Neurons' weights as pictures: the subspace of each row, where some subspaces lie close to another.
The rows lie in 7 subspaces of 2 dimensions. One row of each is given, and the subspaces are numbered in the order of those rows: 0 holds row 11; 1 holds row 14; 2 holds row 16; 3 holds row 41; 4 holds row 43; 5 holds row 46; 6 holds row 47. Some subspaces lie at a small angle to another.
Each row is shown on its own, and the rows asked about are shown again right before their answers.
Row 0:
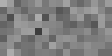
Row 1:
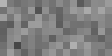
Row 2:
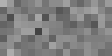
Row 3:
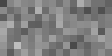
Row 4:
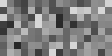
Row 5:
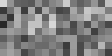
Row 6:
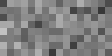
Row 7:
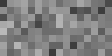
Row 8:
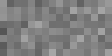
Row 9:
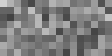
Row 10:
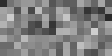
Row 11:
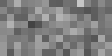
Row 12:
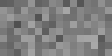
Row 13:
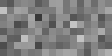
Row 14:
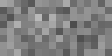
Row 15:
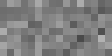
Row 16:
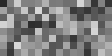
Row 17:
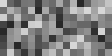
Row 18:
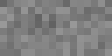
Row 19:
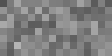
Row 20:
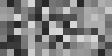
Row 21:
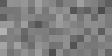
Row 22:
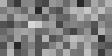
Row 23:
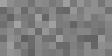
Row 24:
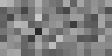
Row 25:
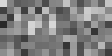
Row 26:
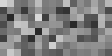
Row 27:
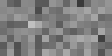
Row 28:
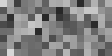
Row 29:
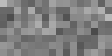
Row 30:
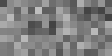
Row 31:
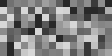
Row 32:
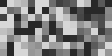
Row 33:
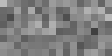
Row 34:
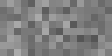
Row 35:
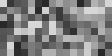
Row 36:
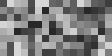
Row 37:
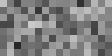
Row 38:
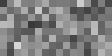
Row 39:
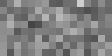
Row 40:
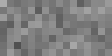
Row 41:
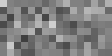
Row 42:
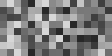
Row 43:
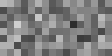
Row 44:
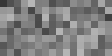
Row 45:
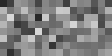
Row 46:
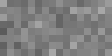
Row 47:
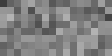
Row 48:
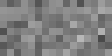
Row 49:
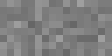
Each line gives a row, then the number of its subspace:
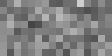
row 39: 0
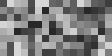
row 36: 3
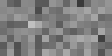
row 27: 2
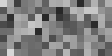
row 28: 0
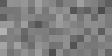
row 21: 5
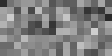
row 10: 6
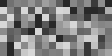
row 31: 3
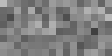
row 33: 6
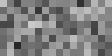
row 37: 2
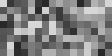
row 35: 3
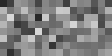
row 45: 0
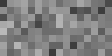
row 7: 5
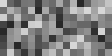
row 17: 4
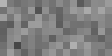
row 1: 4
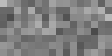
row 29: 6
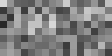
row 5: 1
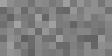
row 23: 3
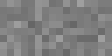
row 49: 2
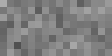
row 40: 4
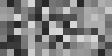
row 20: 1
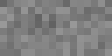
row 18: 1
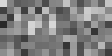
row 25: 1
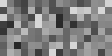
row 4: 5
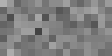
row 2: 0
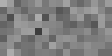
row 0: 0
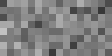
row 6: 5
